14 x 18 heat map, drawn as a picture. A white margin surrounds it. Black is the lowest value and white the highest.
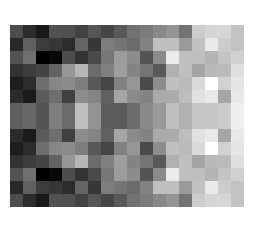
The top and bottom halves mirror each other. There are no regular stripes. Overall the values sit about 50% of the way up the scale. No single row or column stands out from its neighbours. Values rise toward the right.
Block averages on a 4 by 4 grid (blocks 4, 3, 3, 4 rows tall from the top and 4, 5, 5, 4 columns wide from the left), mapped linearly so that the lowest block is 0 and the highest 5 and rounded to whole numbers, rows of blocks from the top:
0 1 3 4 | 1 2 3 5 | 1 2 3 5 | 0 1 3 4
